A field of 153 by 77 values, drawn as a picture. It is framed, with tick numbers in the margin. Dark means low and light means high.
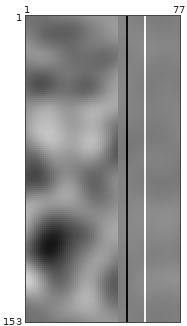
Slope: none. Odd lines: columns 51 and 60. Calmest part: top left. Seam: vertical, 60% of the way across, the right part calmer.
